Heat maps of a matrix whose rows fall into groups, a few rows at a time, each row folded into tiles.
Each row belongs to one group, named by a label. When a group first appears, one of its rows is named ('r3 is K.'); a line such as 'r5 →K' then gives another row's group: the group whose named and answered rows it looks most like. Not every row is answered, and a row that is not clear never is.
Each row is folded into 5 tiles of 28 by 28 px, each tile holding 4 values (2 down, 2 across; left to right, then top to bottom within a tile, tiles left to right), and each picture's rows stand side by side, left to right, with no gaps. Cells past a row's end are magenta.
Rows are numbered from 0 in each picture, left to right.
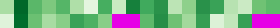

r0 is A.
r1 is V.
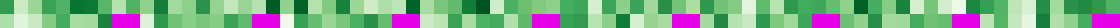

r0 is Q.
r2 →A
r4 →V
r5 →V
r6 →A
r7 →V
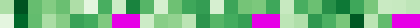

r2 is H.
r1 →Q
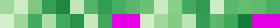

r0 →Q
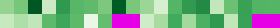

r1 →Q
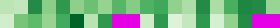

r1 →V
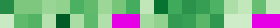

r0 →V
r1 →H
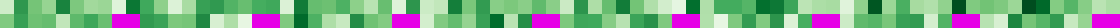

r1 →V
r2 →A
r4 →A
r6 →H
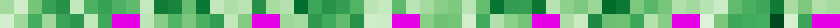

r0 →Q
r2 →H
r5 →H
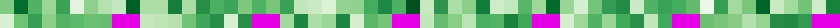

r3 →A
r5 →A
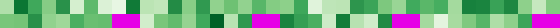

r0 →A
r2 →V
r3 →Q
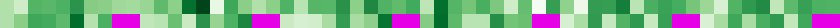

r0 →H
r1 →Q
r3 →A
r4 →Q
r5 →Q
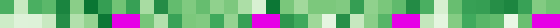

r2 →V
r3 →Q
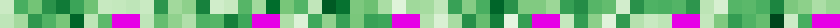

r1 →A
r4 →V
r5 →H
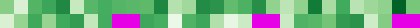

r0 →Q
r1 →V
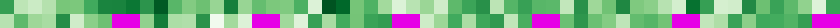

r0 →V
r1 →V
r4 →A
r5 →Q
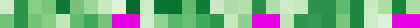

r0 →A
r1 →H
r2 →H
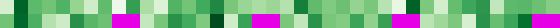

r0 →A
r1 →H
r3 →Q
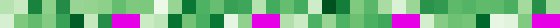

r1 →Q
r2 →Q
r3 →V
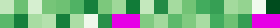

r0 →V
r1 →A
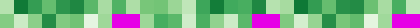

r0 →H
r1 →V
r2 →H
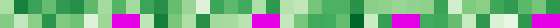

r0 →H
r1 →V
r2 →H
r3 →V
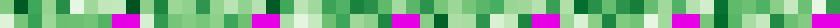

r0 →A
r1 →A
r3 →V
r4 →H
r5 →A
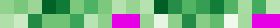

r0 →Q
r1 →H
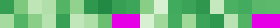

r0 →V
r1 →Q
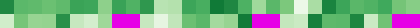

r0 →V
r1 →Q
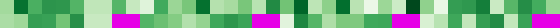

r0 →H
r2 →A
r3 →Q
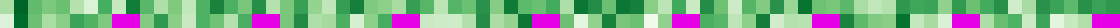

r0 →A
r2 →V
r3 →Q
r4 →H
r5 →V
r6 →V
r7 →V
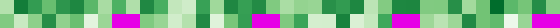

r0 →H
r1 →V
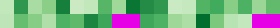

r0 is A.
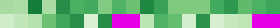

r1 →V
